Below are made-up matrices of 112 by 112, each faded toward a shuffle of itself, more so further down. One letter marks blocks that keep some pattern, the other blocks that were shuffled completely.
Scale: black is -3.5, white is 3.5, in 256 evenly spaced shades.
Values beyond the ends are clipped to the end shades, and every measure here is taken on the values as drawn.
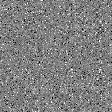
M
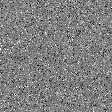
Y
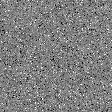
Y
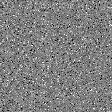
M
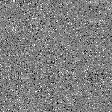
M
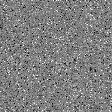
M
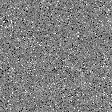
Y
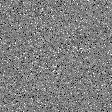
Y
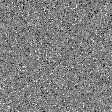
Y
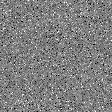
Y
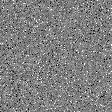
Y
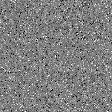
M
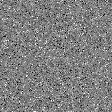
M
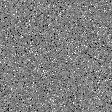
Y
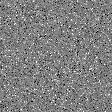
Y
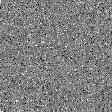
M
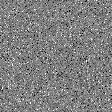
M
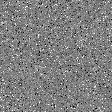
Y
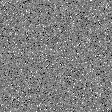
Y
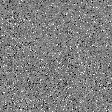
M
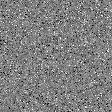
M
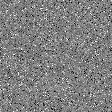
Y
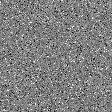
Y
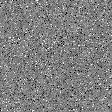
M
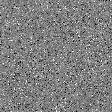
M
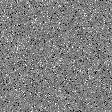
Y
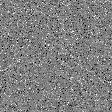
Y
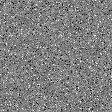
Y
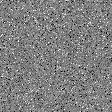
Y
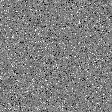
Y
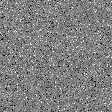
Y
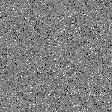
M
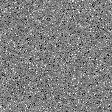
Y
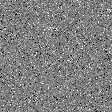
Y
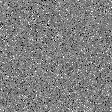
Y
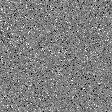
Y
